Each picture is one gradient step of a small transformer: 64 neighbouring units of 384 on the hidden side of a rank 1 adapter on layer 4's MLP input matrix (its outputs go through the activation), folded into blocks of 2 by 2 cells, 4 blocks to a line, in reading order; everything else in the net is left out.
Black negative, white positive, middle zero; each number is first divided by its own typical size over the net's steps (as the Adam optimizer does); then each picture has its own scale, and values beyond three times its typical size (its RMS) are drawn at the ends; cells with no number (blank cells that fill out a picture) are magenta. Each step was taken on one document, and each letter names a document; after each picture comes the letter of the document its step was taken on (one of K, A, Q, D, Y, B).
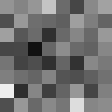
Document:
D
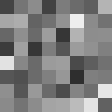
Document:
D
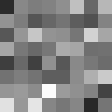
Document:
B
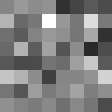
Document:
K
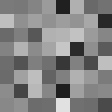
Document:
K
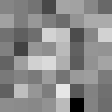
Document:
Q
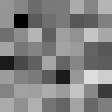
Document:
B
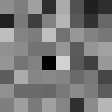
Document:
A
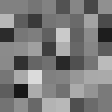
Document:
K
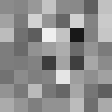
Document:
Q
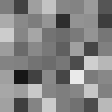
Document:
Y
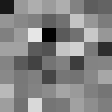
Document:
B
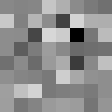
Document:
Q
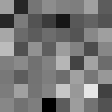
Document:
Y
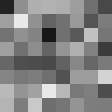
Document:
B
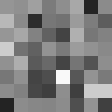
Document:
D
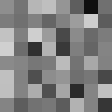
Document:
D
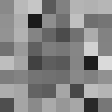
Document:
D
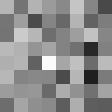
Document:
D
